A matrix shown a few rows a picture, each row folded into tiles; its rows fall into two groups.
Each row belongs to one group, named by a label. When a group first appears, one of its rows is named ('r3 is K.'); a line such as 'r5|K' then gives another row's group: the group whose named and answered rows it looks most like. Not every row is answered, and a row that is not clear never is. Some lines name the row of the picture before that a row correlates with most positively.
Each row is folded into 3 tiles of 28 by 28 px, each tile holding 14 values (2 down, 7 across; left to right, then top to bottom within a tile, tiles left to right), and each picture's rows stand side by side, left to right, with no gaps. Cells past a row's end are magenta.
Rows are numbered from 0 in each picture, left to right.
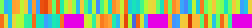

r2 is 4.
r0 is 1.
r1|4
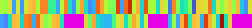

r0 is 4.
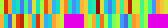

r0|4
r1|1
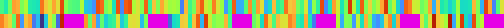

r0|1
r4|1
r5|4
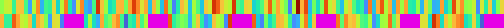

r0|4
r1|1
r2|1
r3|1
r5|4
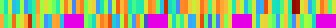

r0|4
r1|4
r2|1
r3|1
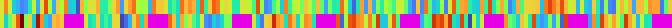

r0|4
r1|1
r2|1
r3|4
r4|4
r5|4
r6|1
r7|4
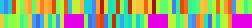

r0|1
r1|1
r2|1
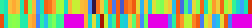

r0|1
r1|1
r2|4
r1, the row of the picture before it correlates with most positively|2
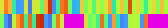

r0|4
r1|1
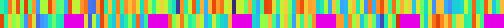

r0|1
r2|1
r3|1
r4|1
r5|4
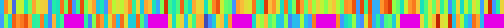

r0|4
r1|4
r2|1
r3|1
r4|1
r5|4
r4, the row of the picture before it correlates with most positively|0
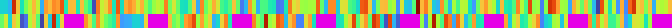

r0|1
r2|4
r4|4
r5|4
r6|1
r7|1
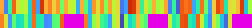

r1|1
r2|1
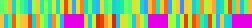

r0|4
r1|4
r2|4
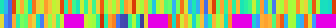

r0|1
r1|1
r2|1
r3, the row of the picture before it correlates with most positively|0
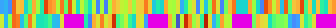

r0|1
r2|4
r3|1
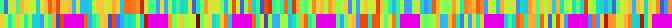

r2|4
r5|1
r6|4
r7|4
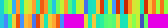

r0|4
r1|1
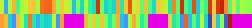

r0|1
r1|1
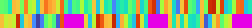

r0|1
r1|4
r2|1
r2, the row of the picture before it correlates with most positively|1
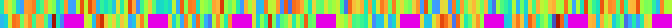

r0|4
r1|4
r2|1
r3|1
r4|1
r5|4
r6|4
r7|1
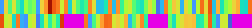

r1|4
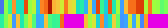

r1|1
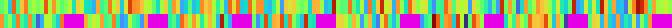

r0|1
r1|1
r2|4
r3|4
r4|1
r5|4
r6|4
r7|1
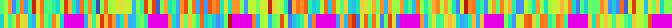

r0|4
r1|4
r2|1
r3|1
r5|1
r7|1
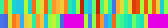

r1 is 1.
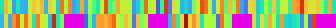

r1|4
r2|4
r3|1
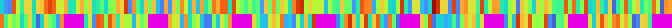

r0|1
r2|1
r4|4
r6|4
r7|4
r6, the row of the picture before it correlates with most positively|1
